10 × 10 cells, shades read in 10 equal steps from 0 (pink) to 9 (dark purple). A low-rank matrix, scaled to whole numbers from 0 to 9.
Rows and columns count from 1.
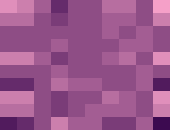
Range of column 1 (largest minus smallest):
7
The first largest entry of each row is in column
4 4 1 1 4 1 10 4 4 10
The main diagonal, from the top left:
1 3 5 4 5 5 5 4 5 9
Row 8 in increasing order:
1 2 2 3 4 5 5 5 5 6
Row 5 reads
2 2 4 6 5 5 4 3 5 1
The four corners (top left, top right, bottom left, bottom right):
1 0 8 9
